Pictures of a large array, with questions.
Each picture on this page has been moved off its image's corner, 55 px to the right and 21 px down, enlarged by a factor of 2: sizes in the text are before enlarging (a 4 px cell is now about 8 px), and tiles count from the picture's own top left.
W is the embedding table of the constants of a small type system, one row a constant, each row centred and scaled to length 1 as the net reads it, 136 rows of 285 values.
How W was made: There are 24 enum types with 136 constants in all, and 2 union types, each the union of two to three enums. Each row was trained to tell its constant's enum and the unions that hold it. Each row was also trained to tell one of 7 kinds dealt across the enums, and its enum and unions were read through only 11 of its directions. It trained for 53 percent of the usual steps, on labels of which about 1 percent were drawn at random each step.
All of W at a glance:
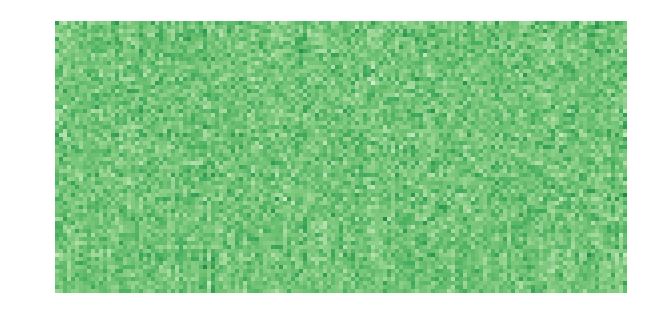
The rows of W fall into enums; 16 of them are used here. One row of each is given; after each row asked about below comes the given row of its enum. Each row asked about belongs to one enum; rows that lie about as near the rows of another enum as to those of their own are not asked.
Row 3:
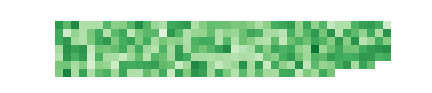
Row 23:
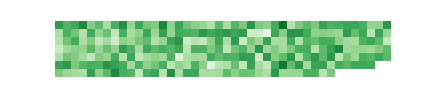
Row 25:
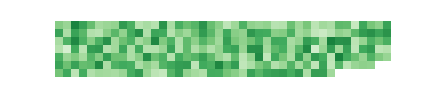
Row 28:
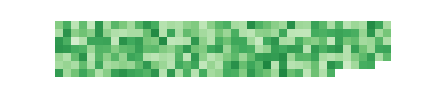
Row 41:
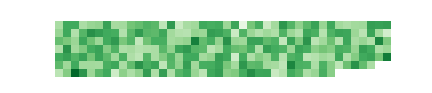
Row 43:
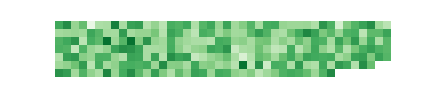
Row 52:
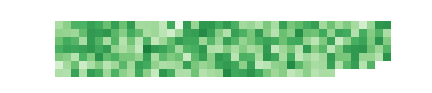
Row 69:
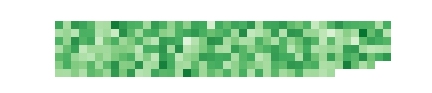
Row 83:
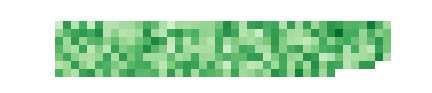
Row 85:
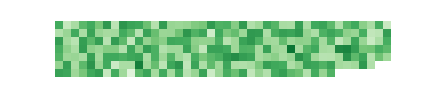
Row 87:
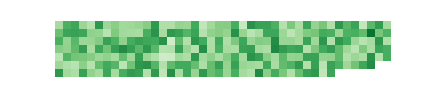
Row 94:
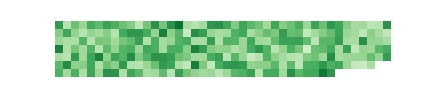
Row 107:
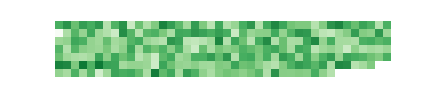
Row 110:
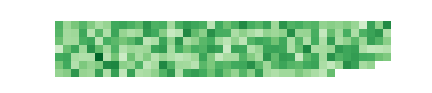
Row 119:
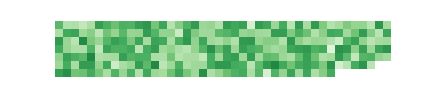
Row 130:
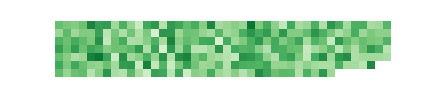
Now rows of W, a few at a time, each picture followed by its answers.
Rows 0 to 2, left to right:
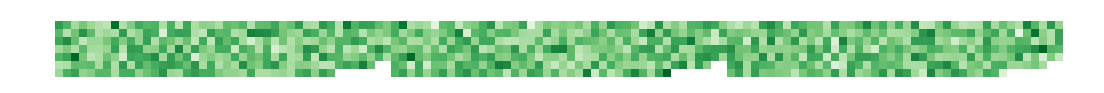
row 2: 130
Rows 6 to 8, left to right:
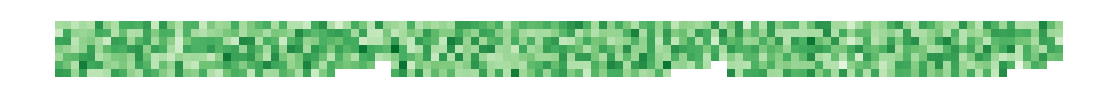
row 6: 28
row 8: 28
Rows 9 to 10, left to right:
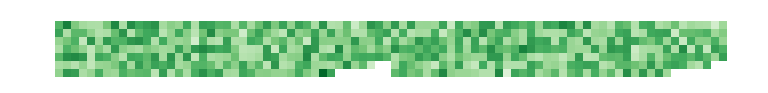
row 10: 3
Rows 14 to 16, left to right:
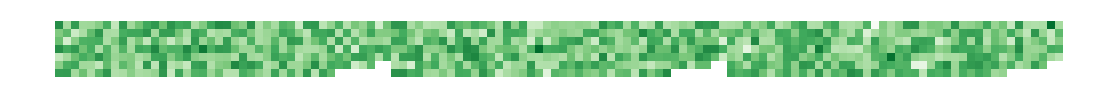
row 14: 3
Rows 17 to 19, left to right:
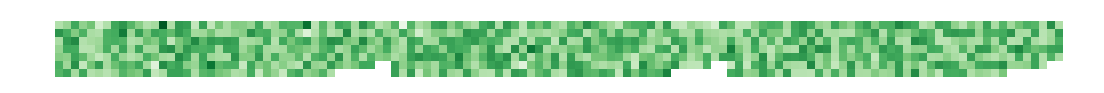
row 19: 85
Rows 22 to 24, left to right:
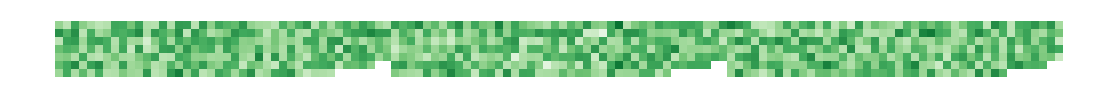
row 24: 87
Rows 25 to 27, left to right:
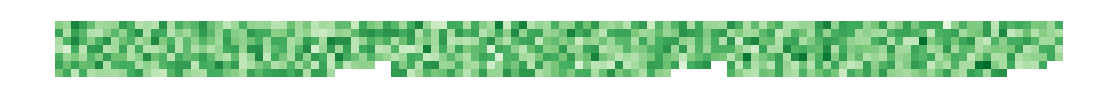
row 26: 23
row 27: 83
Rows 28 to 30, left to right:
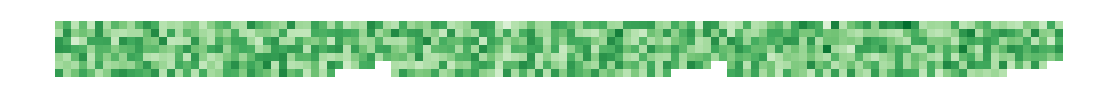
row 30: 3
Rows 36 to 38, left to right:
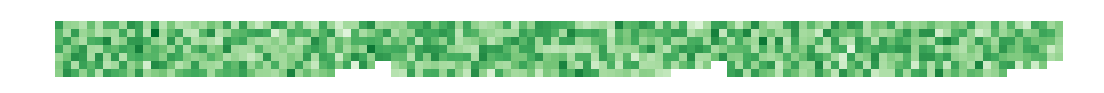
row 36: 94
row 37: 52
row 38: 28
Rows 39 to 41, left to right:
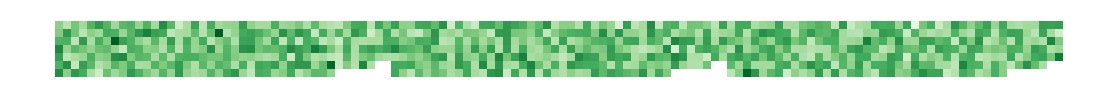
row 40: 130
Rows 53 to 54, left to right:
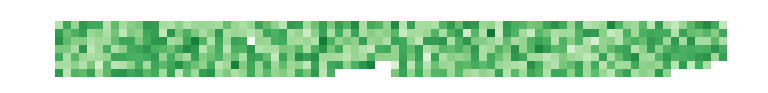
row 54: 3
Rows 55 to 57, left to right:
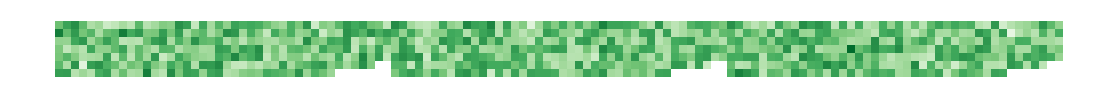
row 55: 83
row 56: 41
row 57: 41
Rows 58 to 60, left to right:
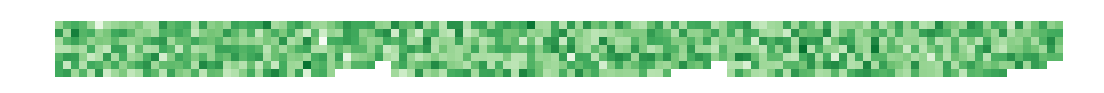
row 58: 83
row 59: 28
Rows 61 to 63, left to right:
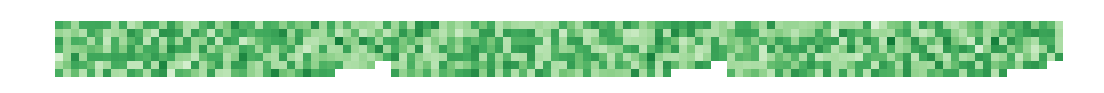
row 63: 87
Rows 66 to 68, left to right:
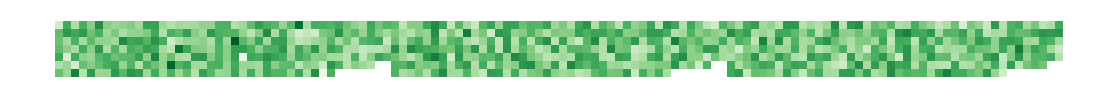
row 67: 130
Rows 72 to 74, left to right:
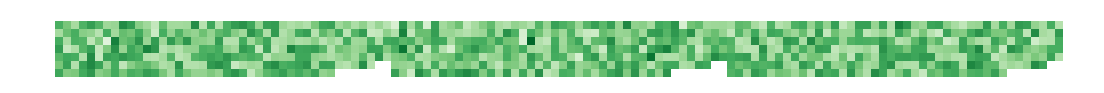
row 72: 107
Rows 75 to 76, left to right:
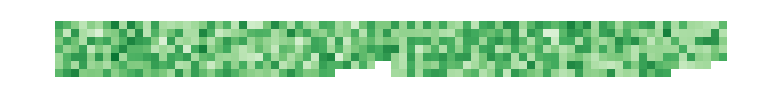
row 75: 94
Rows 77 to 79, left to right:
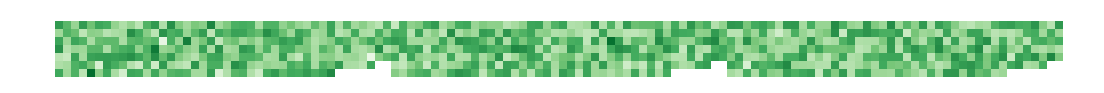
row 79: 107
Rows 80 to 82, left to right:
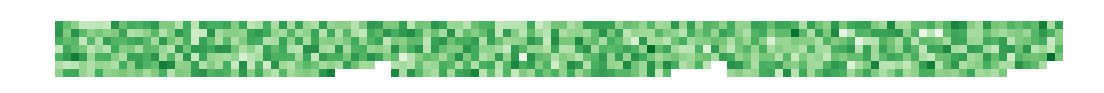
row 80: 110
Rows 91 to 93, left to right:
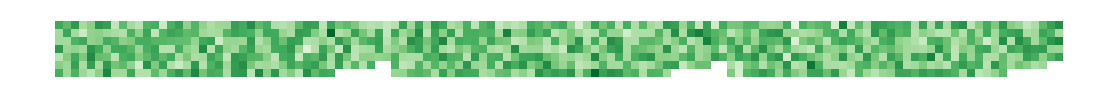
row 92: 25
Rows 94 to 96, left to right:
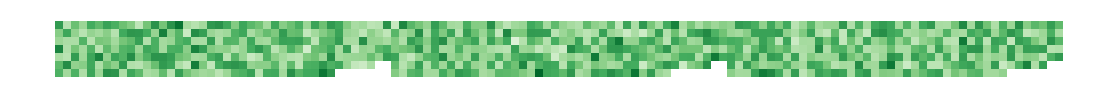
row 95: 25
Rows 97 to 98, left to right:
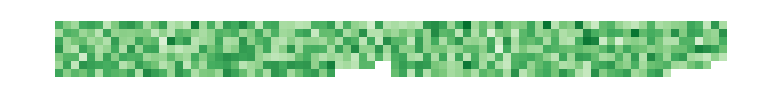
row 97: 107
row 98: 130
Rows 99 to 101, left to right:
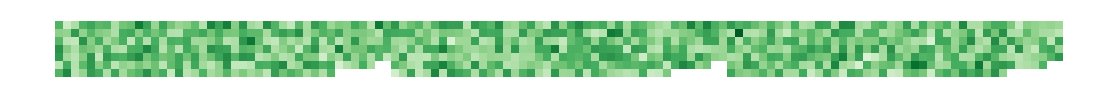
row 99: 85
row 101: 43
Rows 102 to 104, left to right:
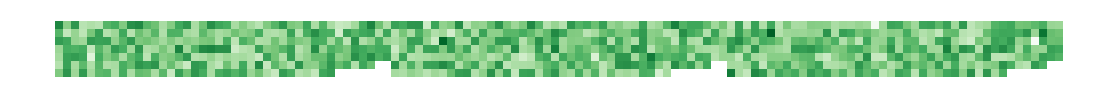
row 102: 3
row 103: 87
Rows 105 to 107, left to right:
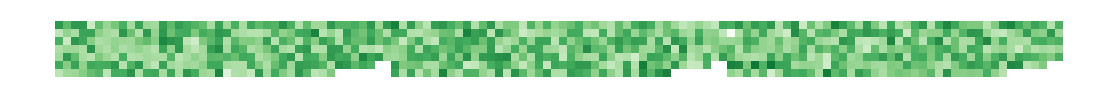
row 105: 83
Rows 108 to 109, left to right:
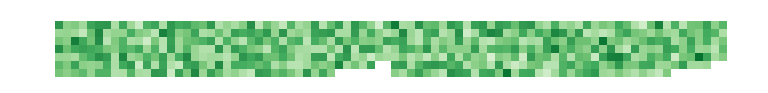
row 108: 130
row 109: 28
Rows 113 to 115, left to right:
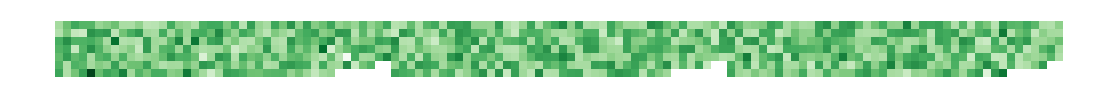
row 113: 43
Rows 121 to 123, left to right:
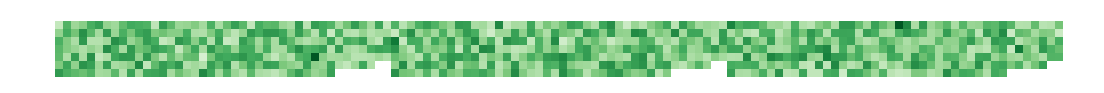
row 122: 107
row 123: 43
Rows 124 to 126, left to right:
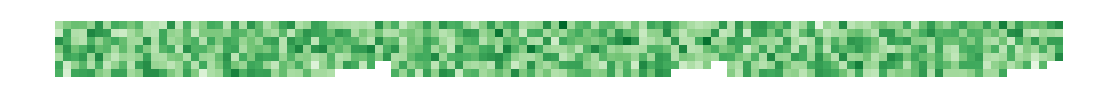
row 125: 94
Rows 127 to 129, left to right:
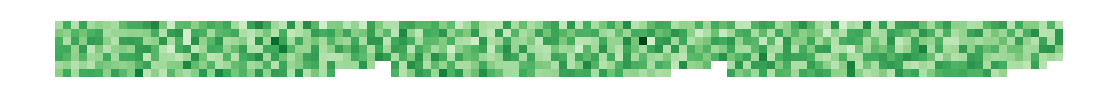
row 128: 43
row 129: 107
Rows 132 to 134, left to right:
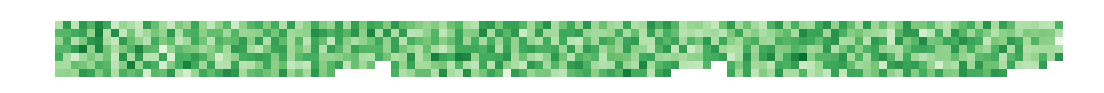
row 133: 43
